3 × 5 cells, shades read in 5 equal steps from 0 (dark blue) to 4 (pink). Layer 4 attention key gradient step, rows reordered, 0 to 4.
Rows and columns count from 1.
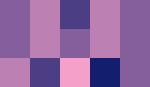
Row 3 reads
3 1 4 0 2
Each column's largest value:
3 3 4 3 2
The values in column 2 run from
1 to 3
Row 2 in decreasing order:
3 3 2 2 2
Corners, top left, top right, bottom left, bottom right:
2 2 3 2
